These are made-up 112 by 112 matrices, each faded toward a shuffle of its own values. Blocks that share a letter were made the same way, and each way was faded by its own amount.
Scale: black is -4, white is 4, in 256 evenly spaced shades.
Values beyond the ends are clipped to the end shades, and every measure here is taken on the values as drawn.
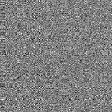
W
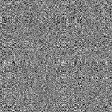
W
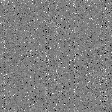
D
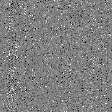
D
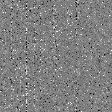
D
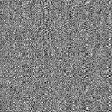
W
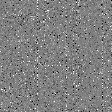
D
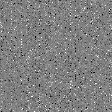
D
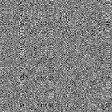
W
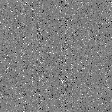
D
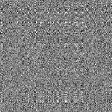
W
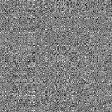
W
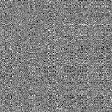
W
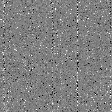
D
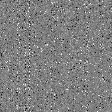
D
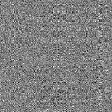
W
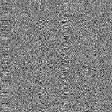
W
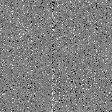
D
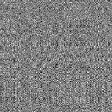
W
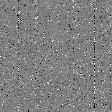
D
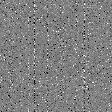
D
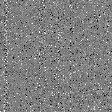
D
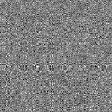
W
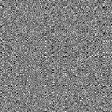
W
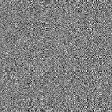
W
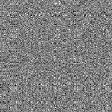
W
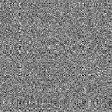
W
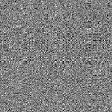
W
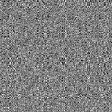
W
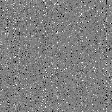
D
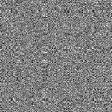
W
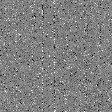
D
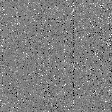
D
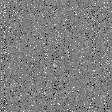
D
